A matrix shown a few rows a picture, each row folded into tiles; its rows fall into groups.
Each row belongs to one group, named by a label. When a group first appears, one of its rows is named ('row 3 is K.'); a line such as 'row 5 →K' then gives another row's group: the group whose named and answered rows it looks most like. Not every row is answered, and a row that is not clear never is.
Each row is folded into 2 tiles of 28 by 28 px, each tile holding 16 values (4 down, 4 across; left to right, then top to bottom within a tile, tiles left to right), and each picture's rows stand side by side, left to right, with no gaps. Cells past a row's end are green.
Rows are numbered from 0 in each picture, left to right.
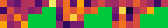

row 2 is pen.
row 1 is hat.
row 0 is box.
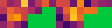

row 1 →hat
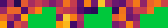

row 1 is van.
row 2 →pen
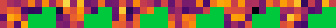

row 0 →van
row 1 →hat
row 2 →pen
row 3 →box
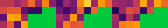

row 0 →van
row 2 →box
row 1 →box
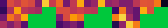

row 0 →hat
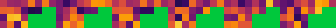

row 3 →box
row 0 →van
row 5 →pen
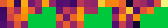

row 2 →hat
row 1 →box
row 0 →hat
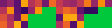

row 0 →pen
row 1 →van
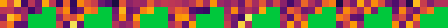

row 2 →pen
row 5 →box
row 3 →van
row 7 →pen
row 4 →pen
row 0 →van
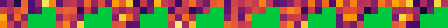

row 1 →van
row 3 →box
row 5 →van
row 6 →van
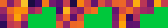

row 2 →hat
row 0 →hat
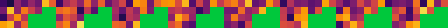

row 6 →pen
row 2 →box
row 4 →hat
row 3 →van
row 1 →van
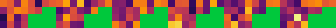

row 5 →box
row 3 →van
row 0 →hat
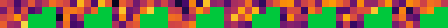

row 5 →hat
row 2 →pen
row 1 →hat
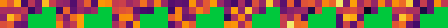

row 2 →van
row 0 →van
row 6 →van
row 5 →box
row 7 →van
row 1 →box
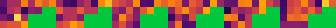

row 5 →hat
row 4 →pen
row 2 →hat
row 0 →box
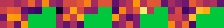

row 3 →pen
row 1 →hat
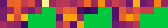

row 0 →hat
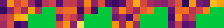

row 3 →hat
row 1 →van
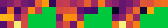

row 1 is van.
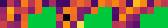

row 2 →hat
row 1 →box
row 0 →pen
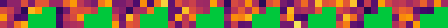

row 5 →pen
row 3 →hat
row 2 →box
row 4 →hat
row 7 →van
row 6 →van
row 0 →pen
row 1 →hat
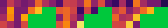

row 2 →pen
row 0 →pen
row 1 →van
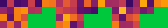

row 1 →van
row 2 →box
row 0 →box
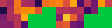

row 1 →van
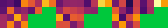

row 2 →box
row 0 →box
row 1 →box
